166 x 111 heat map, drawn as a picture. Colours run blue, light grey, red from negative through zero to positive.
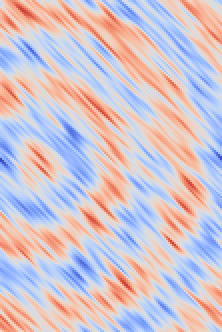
Ninth with the lowest average: middle left. Slope: none. Average level on the scale: 50%. Rings: centred on the middle left. Odd rows or columns: none.
